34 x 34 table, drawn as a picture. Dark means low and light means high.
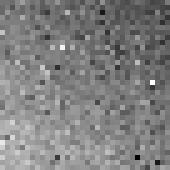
Ninth with the lowest average: top right. Mirror symmetry: none. Ninth with the highest average: bottom left. Slope: up to the bottom left.
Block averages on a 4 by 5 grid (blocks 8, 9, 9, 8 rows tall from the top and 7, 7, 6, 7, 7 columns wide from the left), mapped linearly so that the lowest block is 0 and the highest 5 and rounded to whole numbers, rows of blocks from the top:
21100
32211
43322
54432
